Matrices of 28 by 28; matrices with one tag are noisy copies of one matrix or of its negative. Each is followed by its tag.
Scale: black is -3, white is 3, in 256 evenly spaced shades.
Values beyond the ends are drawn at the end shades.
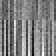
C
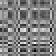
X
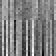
C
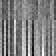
C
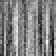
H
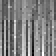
C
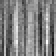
H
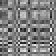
X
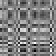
X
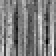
H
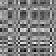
X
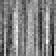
H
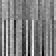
C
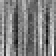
H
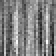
H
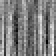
H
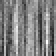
H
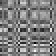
X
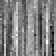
H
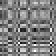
X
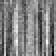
H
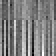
C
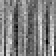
H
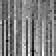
C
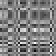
X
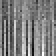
C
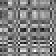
X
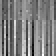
C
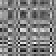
X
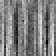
H
